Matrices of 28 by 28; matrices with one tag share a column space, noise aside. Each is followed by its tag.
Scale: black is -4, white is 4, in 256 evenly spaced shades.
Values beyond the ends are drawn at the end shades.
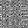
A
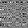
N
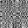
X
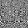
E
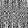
X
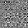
N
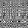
E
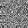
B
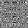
N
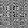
A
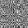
B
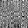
X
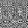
E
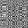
A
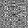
A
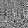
E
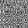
B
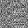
B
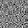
B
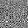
E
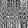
X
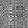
A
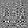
E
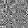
B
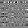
N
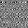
N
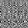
E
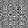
A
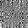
X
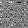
N
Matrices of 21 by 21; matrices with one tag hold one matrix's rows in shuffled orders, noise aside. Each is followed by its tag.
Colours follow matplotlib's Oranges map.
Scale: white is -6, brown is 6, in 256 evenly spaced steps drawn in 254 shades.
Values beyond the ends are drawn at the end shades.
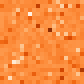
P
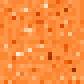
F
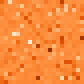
P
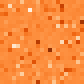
P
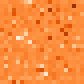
F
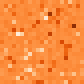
F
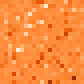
F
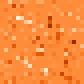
F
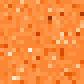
P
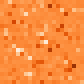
F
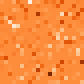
P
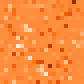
F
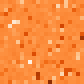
P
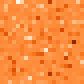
F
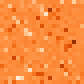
F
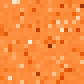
P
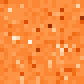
P
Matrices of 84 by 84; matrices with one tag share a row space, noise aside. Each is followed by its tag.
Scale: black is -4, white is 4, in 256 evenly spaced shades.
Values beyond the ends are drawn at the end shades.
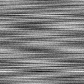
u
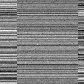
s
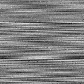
u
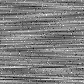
u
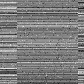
s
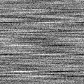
u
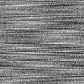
u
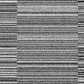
s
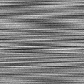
u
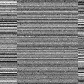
s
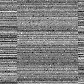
s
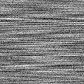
u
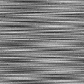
u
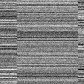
s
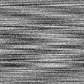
u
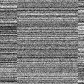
s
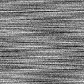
u
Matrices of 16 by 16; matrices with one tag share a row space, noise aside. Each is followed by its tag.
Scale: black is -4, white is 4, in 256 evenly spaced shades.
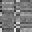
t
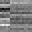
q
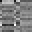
t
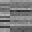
q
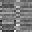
t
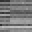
q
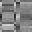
t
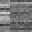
q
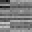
q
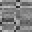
t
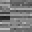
q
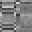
t
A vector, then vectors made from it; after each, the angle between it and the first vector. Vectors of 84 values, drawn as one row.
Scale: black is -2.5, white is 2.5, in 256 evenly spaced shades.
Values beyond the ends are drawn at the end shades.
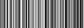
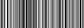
partly aligned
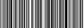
partly aligned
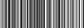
nearly opposite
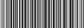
orthogonal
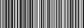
partly opposed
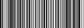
orthogonal
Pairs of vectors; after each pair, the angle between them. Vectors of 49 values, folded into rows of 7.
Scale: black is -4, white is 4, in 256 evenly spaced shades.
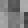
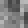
nearly parallel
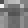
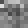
nearly parallel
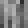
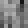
nearly parallel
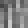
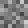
orthogonal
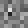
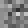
partly aligned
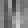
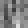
nearly parallel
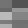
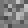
orthogonal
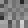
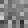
nearly opposite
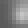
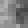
nearly opposite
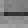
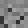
orthogonal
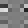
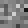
partly aligned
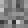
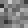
orthogonal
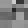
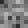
partly opposed
